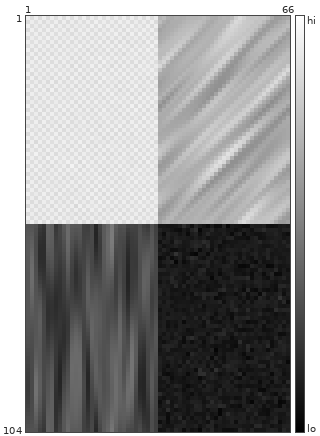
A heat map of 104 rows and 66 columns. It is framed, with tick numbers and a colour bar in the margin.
It is made of 2 by 2 panels. Panel 1,1: very high, checkered, faint in contrast. Panel 1,2: high, slanting up to the right. Panel 2,1: low, streaked downward. Panel 2,2: very low, fine-grained, faint in contrast.
